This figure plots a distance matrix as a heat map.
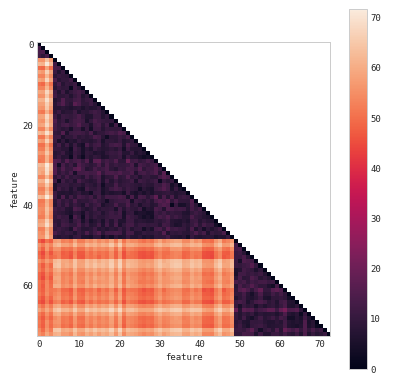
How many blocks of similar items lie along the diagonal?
3
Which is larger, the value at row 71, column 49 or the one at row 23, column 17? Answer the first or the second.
the first
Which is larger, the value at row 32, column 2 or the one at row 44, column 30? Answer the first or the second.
the first
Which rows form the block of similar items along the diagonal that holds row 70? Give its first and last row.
49 to 72
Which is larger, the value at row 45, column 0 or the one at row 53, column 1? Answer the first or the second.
the first
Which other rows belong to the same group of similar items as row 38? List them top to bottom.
4, 5, 6, 7, 8, 9, 10, 11, 12, 13, 14, 15, 16, 17, 18, 19, 20, 21, 22, 23, 24, 25, 26, 27, 28, 29, 30, 31, 32, 33, 34, 35, 36, 37, 39, 40, 41, 42, 43, 44, 45, 46, 47, 48
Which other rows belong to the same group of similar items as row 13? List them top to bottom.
4, 5, 6, 7, 8, 9, 10, 11, 12, 14, 15, 16, 17, 18, 19, 20, 21, 22, 23, 24, 25, 26, 27, 28, 29, 30, 31, 32, 33, 34, 35, 36, 37, 38, 39, 40, 41, 42, 43, 44, 45, 46, 47, 48
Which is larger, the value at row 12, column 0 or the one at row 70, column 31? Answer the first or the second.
the first
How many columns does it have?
73
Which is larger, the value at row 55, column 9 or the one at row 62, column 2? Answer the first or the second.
the first
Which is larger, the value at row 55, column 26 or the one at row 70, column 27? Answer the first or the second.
the first
